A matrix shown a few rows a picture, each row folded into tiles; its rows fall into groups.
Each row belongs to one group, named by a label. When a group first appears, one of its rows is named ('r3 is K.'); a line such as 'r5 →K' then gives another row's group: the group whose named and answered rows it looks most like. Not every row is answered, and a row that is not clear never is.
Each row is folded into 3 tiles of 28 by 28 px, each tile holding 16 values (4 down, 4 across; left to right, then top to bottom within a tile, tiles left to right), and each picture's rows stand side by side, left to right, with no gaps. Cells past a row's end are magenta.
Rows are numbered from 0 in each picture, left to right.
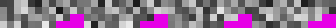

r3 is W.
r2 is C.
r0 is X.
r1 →X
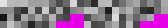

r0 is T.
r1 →C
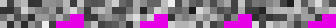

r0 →X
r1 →W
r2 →T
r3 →X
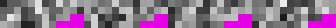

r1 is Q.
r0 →Q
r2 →W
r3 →W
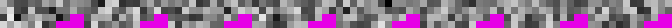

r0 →T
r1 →W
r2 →X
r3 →Q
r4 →Q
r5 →W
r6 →Q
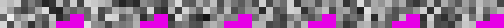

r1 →T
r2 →Q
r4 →C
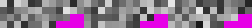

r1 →X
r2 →T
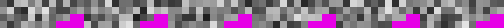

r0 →C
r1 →X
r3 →W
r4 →C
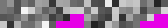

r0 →X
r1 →C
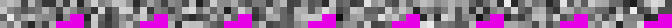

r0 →T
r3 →W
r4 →W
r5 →T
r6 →T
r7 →T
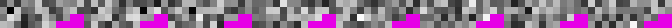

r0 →Q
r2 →C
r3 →W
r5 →C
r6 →C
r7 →X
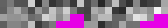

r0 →W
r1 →W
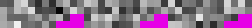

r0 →X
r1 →T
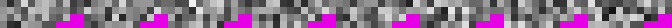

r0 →C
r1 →C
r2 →C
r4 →W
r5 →C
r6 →X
